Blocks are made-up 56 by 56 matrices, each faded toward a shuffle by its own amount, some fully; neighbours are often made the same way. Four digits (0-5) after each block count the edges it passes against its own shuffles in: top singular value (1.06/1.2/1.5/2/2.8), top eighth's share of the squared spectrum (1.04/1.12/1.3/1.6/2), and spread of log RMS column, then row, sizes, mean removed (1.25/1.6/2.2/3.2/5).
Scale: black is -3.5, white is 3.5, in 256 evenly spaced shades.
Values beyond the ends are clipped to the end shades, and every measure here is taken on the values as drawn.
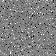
1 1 0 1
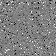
2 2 0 1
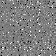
3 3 1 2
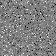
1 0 0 0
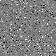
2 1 0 0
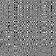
4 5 3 3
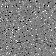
2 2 0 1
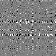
4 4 2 3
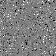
2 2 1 0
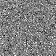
0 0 0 0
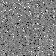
3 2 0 0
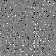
3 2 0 0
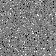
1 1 0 0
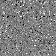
2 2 0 1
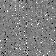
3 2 1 0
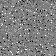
1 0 0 1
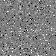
2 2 1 1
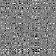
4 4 3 3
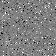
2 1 0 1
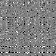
4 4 2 2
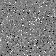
0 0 0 0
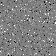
0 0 0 0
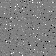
1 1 0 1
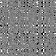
4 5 3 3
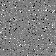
2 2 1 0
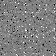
2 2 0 0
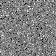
0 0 0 0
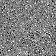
0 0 0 0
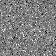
0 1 0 0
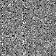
1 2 3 0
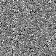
0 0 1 0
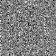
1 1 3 0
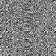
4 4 2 2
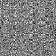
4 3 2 2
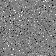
0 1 0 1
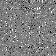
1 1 2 1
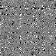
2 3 2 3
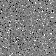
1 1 0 0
